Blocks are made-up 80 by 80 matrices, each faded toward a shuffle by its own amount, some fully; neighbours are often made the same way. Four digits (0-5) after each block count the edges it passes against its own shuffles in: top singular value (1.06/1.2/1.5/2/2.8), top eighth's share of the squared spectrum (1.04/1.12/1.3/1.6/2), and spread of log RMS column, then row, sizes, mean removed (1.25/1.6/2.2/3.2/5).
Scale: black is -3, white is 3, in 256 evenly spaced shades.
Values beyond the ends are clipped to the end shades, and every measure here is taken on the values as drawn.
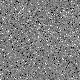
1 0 0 0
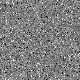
3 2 0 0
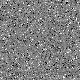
2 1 0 0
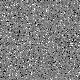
0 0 0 0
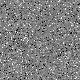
2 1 0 0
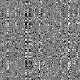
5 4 3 2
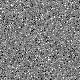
0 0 0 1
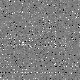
2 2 1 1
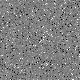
0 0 0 0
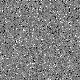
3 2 0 0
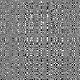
5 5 4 3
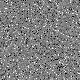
0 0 0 0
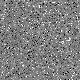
0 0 0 0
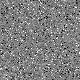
1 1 0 0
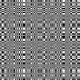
5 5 5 5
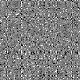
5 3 2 2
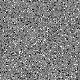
3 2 1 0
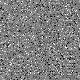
3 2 0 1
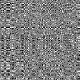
5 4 3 3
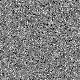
0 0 0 0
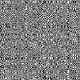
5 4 3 3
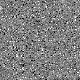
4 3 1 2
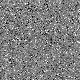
2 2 0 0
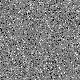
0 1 0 0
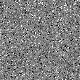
1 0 0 0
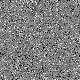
1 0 0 0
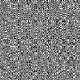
4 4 3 3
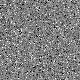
1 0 0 0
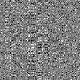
4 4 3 2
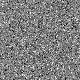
0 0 0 0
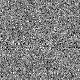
0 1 0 2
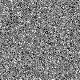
0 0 0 1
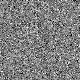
0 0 0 1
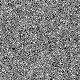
0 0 0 0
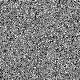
0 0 0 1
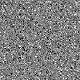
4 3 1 1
